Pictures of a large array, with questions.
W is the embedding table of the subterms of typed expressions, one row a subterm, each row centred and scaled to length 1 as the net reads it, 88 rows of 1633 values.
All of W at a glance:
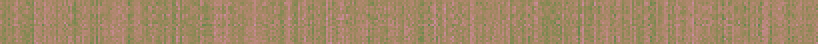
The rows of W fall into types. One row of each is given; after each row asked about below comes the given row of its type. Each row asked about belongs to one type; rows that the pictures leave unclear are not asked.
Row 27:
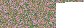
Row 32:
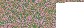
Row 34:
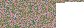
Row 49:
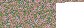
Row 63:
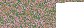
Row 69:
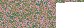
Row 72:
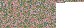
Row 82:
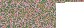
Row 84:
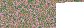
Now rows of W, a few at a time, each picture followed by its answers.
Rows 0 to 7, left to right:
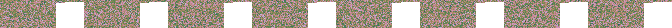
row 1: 34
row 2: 82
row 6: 32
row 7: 82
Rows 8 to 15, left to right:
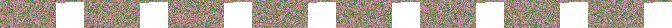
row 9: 82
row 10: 34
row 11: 32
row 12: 63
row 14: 27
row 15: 84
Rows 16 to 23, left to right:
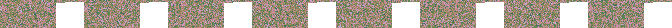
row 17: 49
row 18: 72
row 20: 63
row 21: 82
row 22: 27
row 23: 49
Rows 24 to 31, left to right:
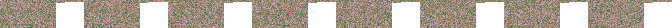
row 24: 27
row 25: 82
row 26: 49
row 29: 63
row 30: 34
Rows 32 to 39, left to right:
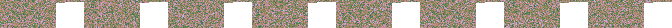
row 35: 72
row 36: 49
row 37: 32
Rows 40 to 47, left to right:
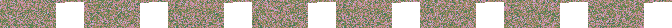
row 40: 27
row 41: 49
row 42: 82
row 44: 82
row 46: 49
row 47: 32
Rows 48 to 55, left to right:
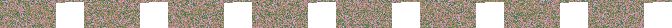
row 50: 63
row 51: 63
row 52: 27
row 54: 69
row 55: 34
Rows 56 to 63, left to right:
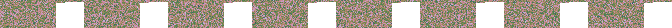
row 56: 34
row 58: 84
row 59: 49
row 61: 34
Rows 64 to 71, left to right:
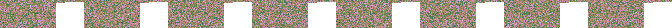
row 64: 69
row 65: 34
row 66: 32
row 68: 49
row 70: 63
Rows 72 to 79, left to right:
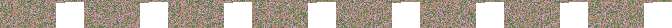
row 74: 72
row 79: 84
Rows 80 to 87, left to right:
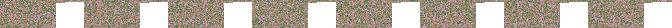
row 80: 34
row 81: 72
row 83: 27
